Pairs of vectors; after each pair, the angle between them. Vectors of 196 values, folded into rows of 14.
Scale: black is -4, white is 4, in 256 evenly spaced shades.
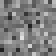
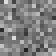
partly opposed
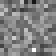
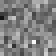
orthogonal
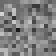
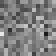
partly aligned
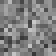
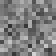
nearly opposite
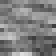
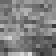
nearly parallel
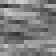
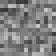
partly opposed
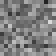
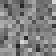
partly aligned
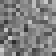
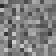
orthogonal
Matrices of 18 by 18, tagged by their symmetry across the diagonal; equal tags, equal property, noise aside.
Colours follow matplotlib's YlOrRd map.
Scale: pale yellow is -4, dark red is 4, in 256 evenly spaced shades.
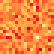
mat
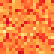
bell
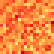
mat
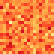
bell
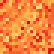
mat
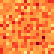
mat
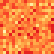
mat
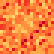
mat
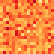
bell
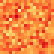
mat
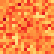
mat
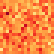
bell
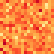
bell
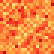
mat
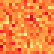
bell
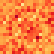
mat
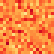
bell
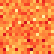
bell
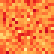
bell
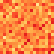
mat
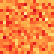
bell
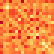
mat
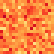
bell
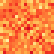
mat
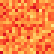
bell
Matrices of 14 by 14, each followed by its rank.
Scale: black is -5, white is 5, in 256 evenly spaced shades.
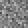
full rank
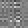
two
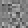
three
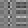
one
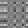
one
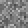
full rank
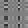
one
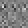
three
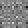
three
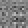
three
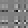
one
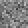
full rank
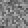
full rank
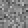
full rank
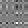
one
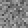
full rank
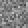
full rank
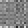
two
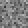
full rank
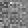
three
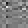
two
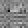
three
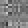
two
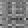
two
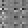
two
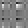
one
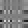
one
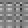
one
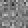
three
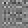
two
